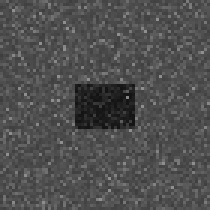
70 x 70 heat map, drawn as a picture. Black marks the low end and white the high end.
Histogram: heavy tails on both sides. Average level on the scale: 30%. Slope: none. Ninth with the lowest average: centre. Stripes: none. Odd patch: lower, in the centre.
